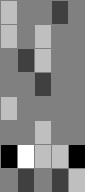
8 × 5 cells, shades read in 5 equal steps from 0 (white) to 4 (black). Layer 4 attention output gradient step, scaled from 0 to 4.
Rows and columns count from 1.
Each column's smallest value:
1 0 1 1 1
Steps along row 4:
same up down same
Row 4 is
2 2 3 2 2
